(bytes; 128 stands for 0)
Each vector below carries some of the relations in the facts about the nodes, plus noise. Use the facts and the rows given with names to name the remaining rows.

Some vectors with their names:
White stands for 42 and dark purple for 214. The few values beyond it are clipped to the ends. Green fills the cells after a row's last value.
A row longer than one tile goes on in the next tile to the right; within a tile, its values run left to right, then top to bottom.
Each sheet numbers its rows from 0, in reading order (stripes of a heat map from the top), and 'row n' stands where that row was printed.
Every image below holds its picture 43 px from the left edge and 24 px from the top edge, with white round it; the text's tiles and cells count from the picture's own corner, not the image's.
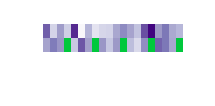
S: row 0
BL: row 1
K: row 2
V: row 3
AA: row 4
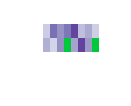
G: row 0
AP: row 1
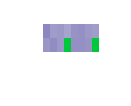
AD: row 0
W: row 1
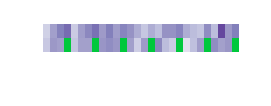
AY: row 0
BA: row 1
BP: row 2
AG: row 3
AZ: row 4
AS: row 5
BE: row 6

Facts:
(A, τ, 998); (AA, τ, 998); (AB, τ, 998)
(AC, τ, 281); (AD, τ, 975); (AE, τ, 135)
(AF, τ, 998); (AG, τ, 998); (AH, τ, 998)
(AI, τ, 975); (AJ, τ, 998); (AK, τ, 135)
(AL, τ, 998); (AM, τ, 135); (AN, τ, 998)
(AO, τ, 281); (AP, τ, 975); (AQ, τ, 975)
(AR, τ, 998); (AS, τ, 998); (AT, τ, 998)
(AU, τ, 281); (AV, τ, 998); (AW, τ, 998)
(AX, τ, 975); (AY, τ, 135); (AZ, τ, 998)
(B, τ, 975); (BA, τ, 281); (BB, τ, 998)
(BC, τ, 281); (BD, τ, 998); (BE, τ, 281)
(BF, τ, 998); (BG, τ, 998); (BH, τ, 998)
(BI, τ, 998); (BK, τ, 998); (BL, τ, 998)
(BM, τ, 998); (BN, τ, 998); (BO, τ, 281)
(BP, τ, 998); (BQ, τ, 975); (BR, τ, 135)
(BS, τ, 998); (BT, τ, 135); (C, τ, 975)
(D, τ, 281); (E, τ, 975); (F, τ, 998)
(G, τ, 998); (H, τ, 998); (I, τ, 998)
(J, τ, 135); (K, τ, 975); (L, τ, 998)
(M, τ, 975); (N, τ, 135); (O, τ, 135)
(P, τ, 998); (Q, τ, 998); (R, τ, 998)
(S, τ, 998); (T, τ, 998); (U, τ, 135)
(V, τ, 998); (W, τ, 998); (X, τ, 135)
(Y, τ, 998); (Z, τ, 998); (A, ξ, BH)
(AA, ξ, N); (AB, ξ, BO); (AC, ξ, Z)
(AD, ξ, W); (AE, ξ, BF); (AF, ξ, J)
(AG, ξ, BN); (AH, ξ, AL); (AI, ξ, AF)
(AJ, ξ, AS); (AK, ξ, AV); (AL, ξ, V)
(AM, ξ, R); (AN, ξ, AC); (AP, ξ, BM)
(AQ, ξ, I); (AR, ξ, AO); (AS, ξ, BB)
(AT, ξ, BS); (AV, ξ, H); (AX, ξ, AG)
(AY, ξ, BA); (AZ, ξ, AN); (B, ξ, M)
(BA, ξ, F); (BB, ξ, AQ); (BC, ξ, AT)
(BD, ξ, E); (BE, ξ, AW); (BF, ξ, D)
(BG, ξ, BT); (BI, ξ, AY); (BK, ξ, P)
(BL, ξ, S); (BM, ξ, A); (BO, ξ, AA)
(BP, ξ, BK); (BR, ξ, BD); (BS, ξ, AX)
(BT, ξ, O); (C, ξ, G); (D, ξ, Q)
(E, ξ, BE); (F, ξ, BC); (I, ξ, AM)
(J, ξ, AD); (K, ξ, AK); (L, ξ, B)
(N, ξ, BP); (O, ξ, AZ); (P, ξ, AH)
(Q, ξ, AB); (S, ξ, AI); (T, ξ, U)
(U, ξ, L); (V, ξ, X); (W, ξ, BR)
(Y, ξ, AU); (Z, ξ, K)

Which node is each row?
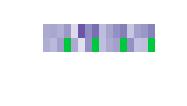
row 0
AT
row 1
R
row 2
F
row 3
AN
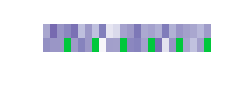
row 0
BD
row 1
AF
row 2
AJ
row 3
N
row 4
BN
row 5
BS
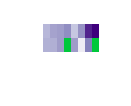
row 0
BC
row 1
X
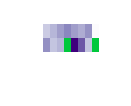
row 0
AC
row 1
BF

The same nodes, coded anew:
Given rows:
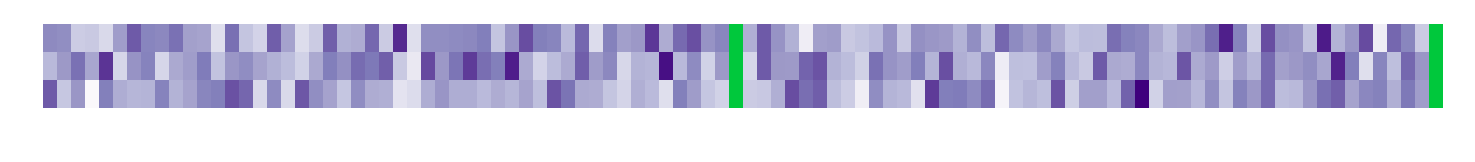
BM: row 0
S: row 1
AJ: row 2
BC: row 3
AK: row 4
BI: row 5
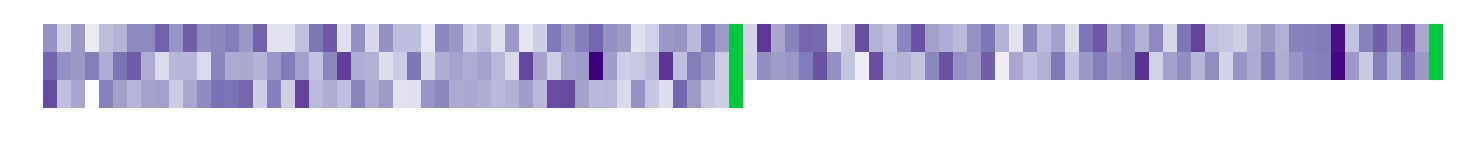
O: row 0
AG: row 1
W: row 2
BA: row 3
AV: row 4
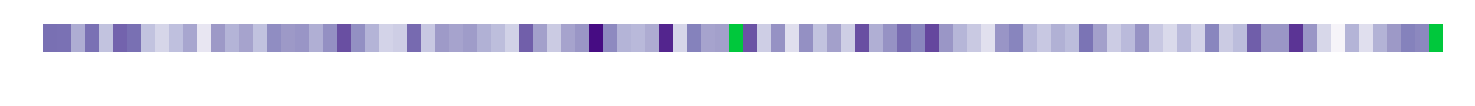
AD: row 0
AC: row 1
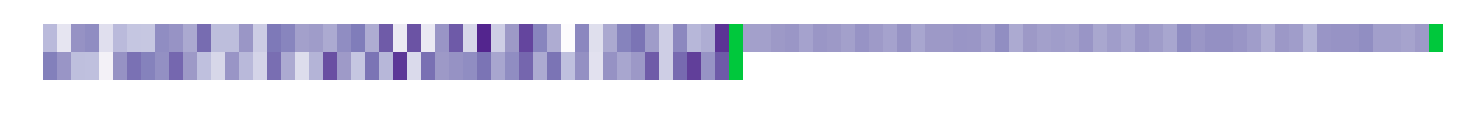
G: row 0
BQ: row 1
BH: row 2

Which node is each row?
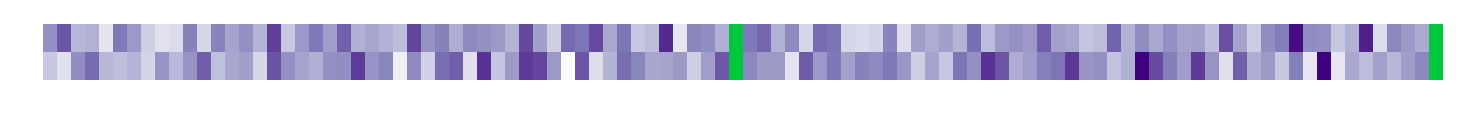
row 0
AF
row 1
J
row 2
C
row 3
AE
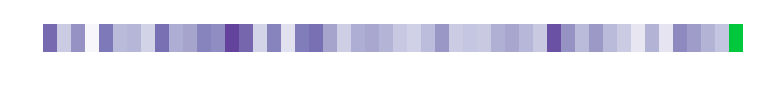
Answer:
K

